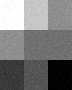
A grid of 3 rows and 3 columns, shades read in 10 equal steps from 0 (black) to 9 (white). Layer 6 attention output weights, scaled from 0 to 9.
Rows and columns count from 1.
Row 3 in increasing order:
0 2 3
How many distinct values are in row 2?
2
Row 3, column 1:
2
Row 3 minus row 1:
-7 -4 -5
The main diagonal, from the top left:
9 4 0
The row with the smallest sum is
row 3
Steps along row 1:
down down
